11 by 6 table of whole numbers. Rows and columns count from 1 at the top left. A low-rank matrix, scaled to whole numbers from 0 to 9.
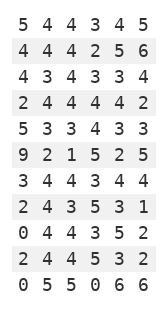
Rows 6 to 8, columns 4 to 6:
5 2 5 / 3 4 4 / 5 3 1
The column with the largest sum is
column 5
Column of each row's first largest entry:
1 6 1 2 1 1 2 4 5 4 5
